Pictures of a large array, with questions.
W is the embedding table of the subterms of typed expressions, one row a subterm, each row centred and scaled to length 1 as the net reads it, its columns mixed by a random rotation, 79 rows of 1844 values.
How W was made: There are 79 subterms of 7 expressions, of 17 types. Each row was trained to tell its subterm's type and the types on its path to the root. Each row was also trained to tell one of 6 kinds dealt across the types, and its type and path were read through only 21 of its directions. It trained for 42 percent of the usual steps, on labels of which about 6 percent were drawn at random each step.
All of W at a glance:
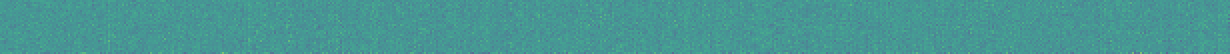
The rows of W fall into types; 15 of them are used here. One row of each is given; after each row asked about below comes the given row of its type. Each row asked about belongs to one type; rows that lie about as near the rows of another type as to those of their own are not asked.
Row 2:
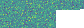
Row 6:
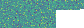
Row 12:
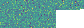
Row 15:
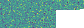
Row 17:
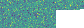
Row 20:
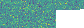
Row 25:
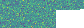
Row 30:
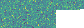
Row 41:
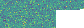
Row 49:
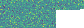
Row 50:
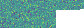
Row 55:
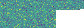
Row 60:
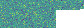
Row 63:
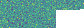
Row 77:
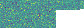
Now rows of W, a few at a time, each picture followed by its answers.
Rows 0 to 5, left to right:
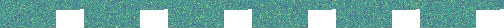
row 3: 63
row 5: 41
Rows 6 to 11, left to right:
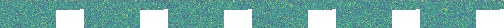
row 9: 60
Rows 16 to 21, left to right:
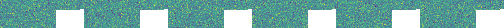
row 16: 60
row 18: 15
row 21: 25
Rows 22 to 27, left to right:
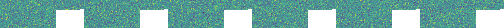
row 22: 41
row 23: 25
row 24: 15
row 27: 49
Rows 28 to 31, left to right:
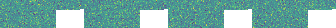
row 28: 41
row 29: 2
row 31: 12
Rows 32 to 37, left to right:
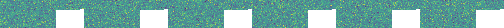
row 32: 63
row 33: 2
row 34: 60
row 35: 77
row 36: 55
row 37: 55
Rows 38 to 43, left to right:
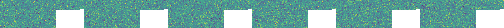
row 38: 15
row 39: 77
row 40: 2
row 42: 12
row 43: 49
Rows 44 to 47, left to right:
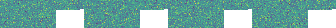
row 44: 2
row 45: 63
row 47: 6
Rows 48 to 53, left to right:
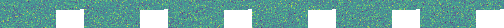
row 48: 6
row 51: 55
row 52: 50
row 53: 15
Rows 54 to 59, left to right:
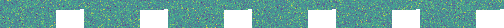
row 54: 77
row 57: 49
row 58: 63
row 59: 49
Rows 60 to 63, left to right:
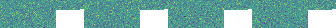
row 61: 25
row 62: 25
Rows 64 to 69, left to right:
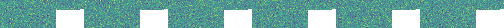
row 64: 55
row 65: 30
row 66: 41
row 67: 12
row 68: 17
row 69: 63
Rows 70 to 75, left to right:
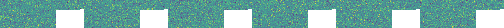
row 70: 30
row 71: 50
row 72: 41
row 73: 12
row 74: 55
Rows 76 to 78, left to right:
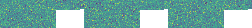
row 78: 12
